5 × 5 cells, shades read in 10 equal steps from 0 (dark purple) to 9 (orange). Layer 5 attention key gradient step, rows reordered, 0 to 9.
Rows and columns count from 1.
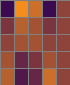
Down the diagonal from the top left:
0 6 5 5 4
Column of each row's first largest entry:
2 2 2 1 4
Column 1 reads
0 3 4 5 6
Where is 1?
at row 5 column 2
